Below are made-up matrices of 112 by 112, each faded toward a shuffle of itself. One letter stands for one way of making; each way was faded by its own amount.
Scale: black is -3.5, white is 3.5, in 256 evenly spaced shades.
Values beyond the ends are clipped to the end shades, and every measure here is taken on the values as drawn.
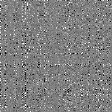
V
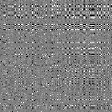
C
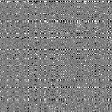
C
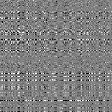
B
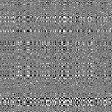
B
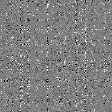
V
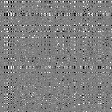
C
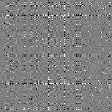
C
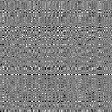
B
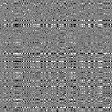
B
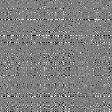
C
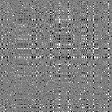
C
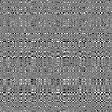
B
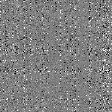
V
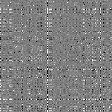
C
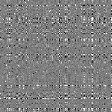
C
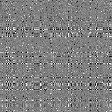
C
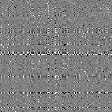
C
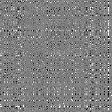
C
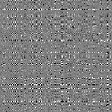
C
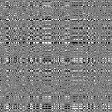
B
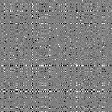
C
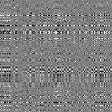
B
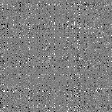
V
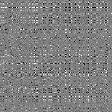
C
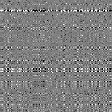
B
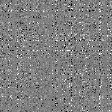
V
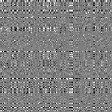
B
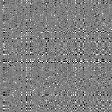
C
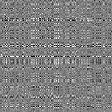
B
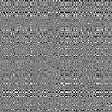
B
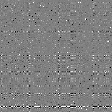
C
